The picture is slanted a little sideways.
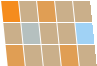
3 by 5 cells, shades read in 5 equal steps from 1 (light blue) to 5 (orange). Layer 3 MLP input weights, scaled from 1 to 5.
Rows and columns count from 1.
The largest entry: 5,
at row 1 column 1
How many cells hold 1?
1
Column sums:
12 8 10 10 7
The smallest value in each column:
3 2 3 3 1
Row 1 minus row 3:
1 0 1 -1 0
